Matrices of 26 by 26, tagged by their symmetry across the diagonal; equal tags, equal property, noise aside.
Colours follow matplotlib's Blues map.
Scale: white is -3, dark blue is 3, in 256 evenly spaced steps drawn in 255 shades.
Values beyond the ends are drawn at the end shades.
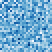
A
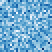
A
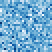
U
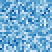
U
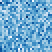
U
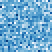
U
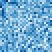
A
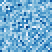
A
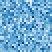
U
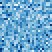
U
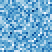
A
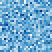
U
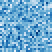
U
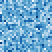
U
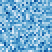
U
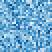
U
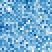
A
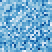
A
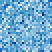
A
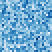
U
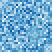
A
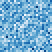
A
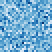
A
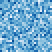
A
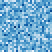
U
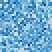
A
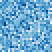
A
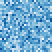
U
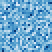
A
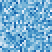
U
